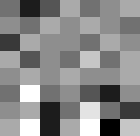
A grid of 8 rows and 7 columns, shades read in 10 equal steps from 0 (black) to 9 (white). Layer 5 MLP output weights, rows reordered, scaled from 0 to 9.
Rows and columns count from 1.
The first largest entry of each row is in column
4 3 2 5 2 2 5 2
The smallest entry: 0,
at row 8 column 6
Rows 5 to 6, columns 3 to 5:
5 6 5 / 4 5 3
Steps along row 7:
up down up up down down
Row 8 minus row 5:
1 3 -4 0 4 -5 1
